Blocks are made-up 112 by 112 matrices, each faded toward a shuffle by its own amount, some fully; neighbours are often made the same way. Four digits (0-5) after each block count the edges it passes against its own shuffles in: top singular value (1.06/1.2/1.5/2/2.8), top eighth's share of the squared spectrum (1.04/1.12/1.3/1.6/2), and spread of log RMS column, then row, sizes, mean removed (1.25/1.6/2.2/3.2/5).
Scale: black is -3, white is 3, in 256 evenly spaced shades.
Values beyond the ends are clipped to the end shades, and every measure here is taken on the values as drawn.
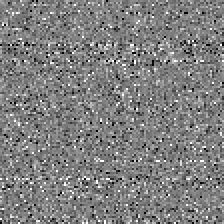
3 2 0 3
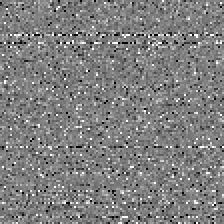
3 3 0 3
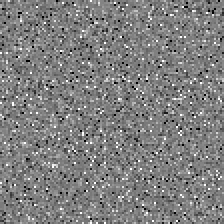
1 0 0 0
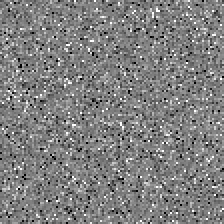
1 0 0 0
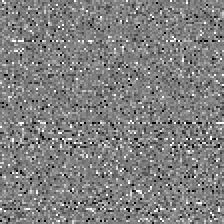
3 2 0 3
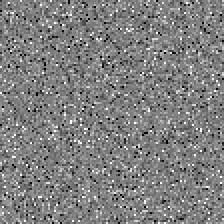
1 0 0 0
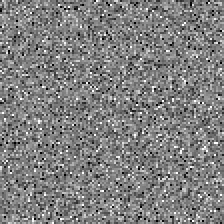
0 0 0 0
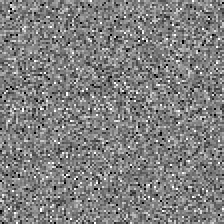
0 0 0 1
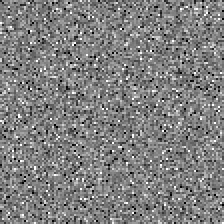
0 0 0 0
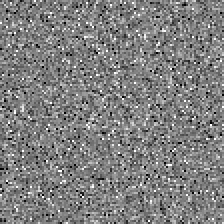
0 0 0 0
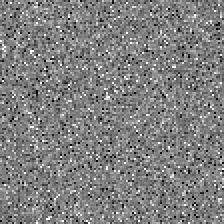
1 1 0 0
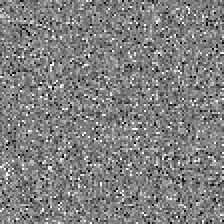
3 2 1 0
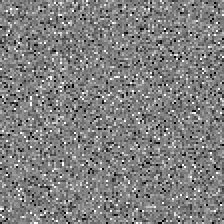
1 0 0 0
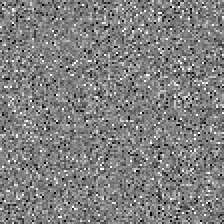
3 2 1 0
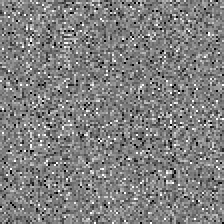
3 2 1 1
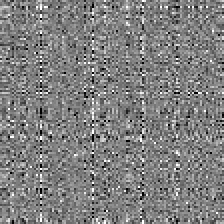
5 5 4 3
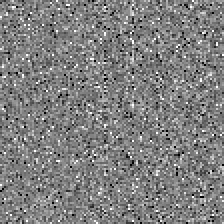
3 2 1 0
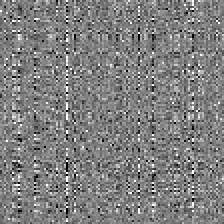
5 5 4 3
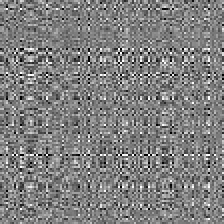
5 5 4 4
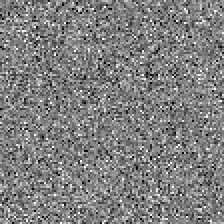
3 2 1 1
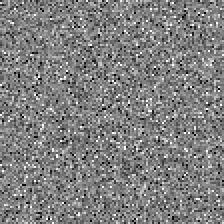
1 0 0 0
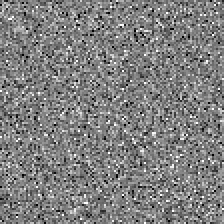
2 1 0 0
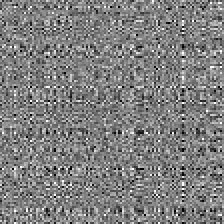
5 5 3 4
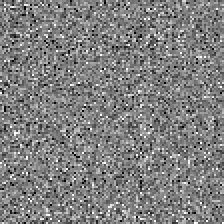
3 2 1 1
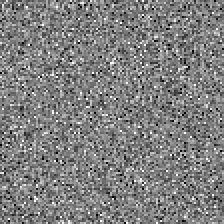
3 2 1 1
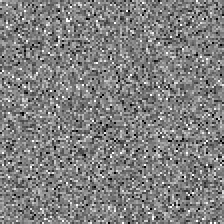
3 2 0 0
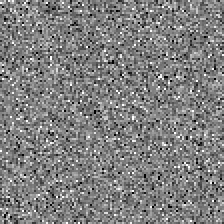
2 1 0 0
